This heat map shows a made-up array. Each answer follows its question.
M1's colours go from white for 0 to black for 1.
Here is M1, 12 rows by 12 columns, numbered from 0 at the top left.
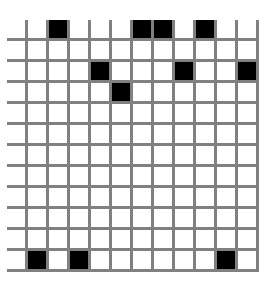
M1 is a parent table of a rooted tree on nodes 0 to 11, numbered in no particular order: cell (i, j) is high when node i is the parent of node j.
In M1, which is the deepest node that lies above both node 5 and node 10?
11
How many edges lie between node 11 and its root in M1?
2
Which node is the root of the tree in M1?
0
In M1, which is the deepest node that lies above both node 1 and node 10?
11
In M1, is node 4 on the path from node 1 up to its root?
no
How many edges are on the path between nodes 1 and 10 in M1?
2
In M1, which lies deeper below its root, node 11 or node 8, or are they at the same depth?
the same depth
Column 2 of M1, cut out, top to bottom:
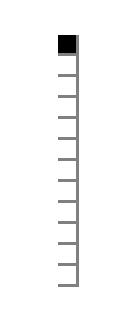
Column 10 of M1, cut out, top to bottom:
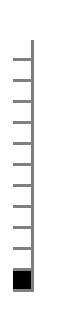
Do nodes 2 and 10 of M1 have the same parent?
no
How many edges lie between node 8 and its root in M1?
2
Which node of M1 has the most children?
0
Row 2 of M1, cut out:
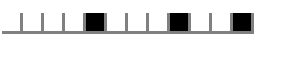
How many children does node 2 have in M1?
3
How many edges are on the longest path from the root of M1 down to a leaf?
4
